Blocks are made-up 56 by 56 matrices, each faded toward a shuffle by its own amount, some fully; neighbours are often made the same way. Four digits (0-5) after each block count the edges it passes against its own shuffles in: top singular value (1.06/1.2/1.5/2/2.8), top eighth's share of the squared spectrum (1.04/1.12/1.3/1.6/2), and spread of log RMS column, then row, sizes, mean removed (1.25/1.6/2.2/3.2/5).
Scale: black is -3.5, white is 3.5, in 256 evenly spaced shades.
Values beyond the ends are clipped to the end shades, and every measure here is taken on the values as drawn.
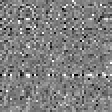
4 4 2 2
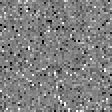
1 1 0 0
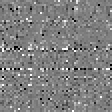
4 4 2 2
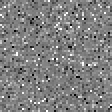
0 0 0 0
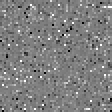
1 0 0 0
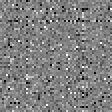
3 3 2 2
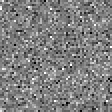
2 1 0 0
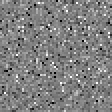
1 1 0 0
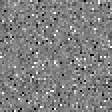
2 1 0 0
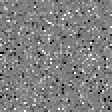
0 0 0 0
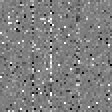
3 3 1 0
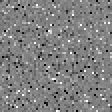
0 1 0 0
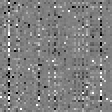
4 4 3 2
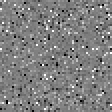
1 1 1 0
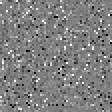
1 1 0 0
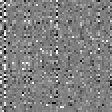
4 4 3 2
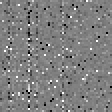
3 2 1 0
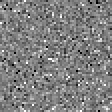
0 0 0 0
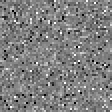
0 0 0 0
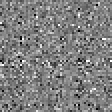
1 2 2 2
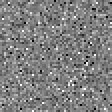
0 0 0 0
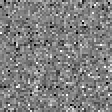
1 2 1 2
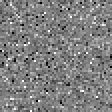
0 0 0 0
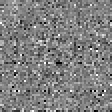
1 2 2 2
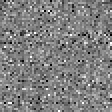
1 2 1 2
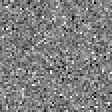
0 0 0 0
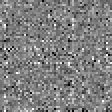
1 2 2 2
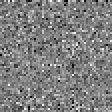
1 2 1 2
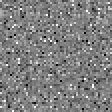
2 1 0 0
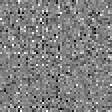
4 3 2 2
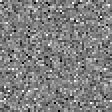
2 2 0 0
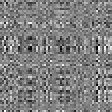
4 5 4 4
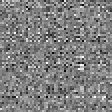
4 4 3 3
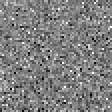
2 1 0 0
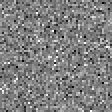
2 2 0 0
